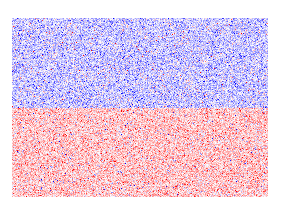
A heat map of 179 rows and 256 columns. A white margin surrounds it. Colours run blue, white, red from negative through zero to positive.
On average the colour sits 50% of the way up the scale. The bottom part is higher, past a seam about 50% of the way down. The values follow a bell shape.
